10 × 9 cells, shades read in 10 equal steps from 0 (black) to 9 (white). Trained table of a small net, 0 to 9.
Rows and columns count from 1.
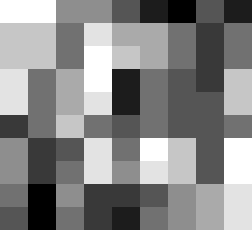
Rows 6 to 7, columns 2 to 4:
4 7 4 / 2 3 8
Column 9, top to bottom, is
1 4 4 7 7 4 9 9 8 8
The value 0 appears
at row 1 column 7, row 9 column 2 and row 10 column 2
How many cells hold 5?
8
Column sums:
58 39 48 63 33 49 41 33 61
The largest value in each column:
9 9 7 9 7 9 7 6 9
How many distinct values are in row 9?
7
